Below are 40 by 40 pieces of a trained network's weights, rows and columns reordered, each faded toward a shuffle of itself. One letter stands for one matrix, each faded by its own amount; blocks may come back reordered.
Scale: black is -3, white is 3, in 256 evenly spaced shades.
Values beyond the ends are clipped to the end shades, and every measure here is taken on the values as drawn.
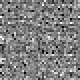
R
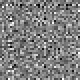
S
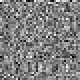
S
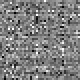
R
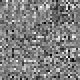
S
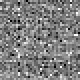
R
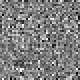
S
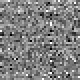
R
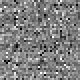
R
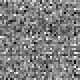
R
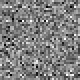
S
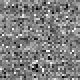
R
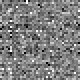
R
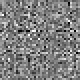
S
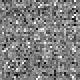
R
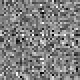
S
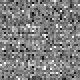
R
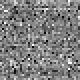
R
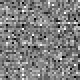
R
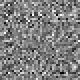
S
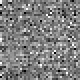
R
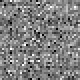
R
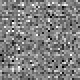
R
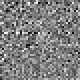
S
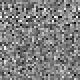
S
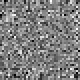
S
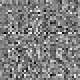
S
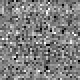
R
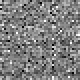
R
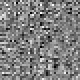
S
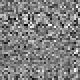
S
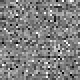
R
